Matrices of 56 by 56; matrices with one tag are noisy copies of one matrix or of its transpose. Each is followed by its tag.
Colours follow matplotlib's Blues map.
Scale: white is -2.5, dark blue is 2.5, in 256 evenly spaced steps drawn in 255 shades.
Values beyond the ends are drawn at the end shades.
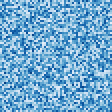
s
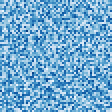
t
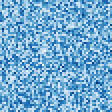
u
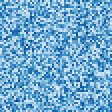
s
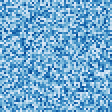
s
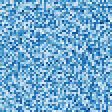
t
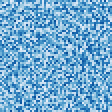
t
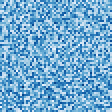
t
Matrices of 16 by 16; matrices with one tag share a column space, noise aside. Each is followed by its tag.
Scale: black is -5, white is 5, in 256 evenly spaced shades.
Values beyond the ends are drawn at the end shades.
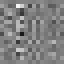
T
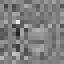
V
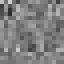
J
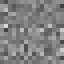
V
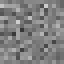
T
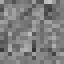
J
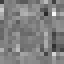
J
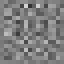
T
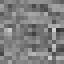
V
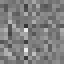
V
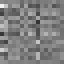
T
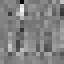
J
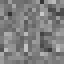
J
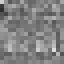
J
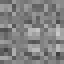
V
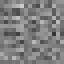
T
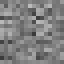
T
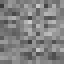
T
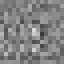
V
